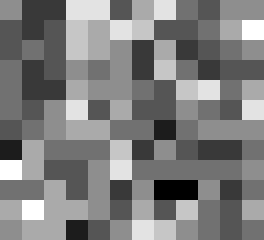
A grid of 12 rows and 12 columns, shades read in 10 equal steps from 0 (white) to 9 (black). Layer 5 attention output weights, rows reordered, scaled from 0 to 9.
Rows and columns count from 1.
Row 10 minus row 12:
1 2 0 -2 -2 3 3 7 5 -1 1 0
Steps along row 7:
down down down same up same up down down same same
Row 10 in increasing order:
3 4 4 4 5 5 5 6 7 7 9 9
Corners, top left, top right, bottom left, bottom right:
4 4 4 5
